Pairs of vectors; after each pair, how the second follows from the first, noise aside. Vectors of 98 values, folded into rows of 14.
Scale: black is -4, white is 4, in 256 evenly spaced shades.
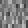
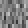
negated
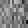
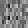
shuffled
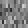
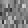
copied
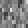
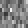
copied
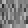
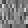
negated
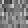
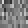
copied
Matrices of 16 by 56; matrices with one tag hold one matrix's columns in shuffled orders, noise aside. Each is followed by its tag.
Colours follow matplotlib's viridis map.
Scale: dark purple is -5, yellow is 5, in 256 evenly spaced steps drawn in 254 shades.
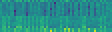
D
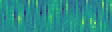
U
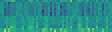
D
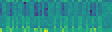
D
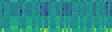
D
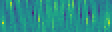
U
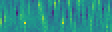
U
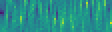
U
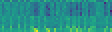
D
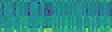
D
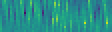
U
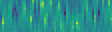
U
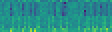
D
